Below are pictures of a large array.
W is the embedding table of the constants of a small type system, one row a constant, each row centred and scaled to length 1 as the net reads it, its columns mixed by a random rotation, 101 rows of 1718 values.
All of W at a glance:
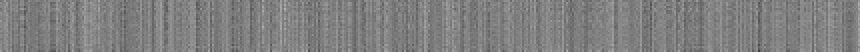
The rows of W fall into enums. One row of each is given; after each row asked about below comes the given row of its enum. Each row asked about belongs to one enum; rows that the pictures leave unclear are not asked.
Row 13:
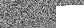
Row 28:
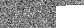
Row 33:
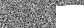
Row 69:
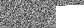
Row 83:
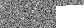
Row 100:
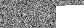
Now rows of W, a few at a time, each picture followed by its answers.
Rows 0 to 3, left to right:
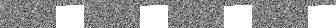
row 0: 83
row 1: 33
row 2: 69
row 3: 83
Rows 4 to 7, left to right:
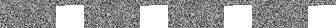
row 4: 33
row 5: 100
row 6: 100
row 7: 13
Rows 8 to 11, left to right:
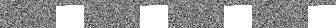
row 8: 13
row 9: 33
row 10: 33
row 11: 13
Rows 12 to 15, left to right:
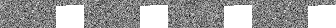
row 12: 83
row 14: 100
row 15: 83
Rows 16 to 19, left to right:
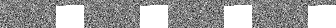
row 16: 33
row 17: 33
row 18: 83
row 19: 33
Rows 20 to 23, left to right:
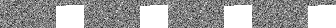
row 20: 13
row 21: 83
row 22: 83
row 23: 69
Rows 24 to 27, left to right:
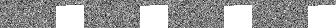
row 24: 28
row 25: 100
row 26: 13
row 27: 83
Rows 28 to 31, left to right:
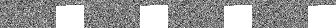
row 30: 13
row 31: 13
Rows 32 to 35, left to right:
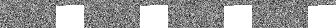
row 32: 33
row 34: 100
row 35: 28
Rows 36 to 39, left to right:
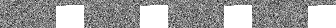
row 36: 13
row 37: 33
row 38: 33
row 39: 100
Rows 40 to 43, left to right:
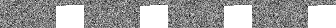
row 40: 13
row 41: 28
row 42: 100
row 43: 100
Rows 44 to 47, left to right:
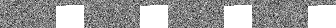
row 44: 13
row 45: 33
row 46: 83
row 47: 100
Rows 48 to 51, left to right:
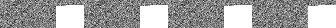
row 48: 13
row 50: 13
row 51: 69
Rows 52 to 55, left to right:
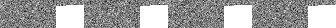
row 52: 83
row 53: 28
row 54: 13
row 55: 83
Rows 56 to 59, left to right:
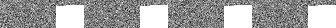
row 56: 33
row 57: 83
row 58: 13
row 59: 33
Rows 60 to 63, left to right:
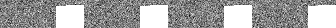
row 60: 28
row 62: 100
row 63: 33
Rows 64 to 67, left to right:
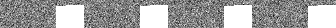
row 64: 69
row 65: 33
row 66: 28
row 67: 100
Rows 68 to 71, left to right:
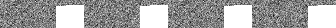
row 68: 13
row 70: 13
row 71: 100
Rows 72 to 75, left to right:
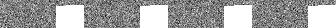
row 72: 33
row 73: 100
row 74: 28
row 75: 83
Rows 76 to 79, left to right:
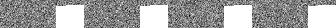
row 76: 69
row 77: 83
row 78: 100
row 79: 33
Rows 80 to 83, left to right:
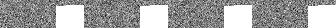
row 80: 33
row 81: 100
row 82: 13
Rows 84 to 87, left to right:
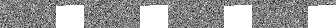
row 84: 33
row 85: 13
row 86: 83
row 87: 28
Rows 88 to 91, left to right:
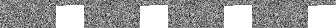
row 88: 33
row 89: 100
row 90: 100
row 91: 100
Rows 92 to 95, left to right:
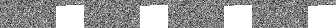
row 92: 28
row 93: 69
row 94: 13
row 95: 28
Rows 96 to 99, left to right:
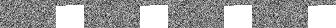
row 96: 69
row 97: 100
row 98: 13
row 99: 100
